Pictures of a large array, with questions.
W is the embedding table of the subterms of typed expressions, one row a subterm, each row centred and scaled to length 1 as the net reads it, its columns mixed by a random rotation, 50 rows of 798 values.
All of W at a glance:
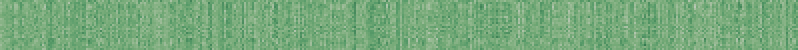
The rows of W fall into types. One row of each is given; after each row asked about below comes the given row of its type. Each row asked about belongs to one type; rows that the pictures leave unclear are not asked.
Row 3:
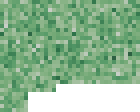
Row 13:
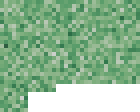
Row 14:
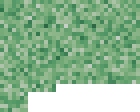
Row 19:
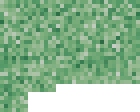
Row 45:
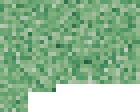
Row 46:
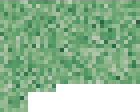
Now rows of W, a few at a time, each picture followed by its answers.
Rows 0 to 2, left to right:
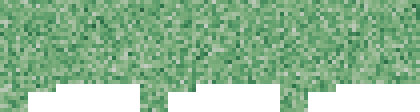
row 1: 14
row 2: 13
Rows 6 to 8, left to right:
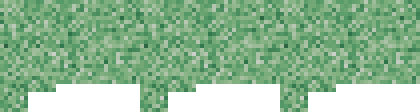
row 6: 13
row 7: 13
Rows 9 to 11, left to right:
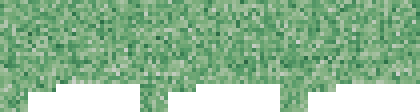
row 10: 19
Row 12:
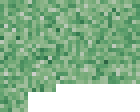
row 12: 14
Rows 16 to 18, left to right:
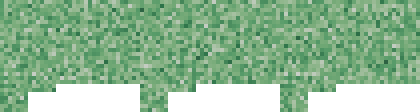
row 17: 14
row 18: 19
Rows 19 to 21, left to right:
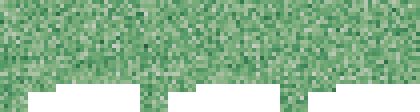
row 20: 19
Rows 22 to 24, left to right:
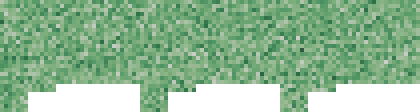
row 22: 19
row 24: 3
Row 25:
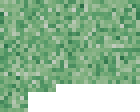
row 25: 13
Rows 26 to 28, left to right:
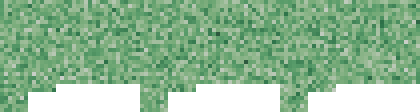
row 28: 46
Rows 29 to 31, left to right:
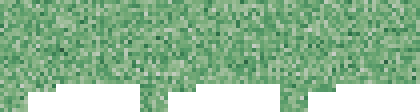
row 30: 19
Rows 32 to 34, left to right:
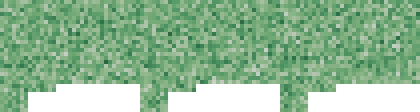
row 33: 45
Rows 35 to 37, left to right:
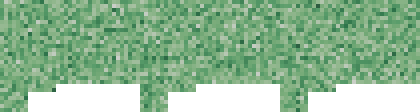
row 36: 19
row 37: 45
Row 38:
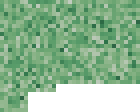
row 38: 46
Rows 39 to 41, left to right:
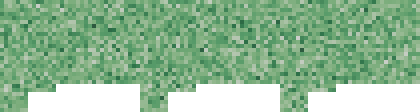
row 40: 46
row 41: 3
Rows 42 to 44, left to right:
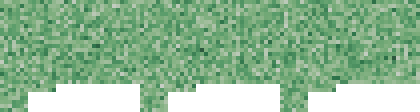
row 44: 3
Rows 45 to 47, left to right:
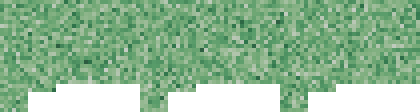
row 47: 13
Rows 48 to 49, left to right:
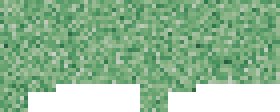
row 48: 13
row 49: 45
